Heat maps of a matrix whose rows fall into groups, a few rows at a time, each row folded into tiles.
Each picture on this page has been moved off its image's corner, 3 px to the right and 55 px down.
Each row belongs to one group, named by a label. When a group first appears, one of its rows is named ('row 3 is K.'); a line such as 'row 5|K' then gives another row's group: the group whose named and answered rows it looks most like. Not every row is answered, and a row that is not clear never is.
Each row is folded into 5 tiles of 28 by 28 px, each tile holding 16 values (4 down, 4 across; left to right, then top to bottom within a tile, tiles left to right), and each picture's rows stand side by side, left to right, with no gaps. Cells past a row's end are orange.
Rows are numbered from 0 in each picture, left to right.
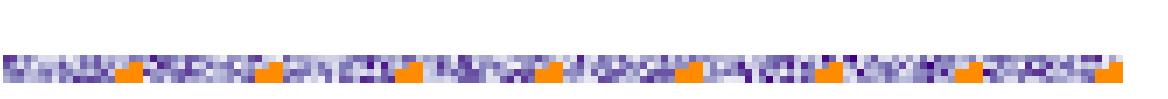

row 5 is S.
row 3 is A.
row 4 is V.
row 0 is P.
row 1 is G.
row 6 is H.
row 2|S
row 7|G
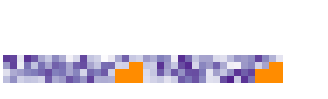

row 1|A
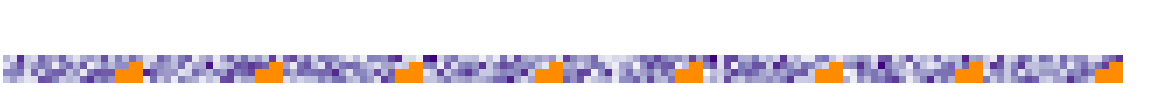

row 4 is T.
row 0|V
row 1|V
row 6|A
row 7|V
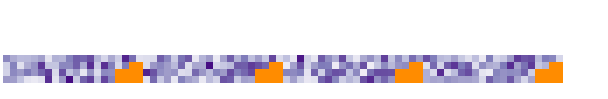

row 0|S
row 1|V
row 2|V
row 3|H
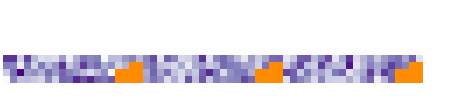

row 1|P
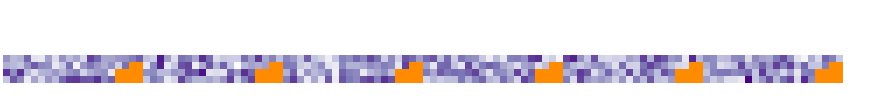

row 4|T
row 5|S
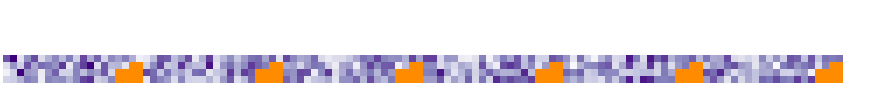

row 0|H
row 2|T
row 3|P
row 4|S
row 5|P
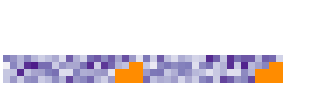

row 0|H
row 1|S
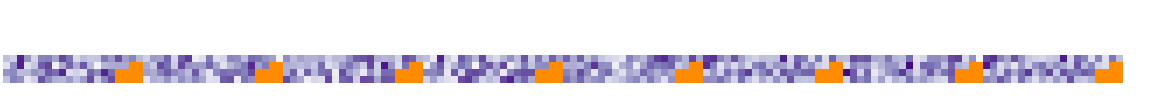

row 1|A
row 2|S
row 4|T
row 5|T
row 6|G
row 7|T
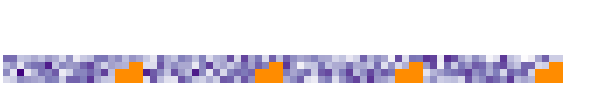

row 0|H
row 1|V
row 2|T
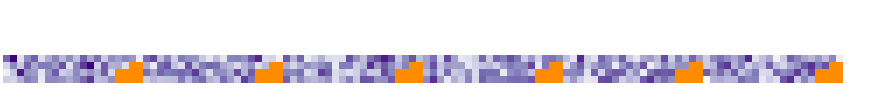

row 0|H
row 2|S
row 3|P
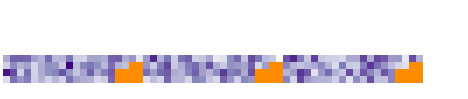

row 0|G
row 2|T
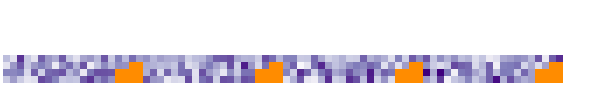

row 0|V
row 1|S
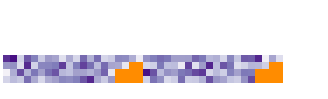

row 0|H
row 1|G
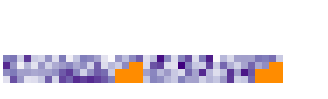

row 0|P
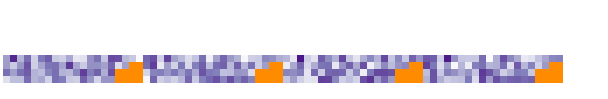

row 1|P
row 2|V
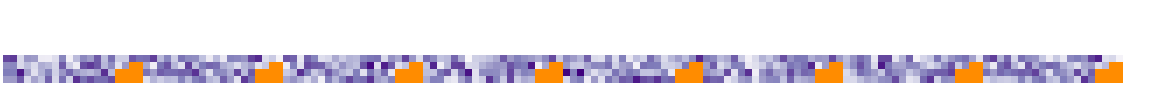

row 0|P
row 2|H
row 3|T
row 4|P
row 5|T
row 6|A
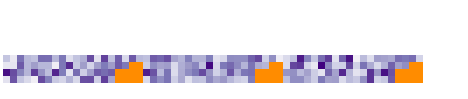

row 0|V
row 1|G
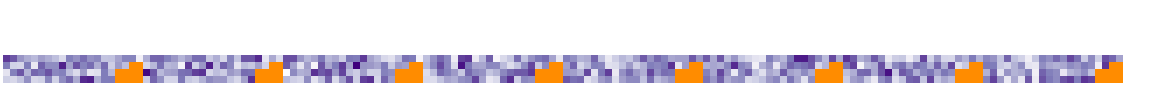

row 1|G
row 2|S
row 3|A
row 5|T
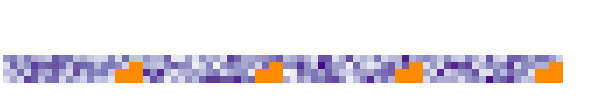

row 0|H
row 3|H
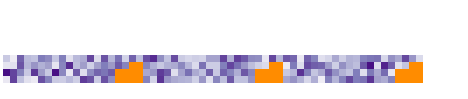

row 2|H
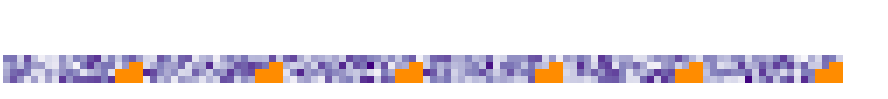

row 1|V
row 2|S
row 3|G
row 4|A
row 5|S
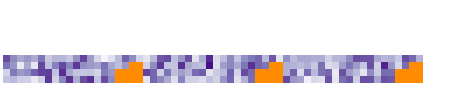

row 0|S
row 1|G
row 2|S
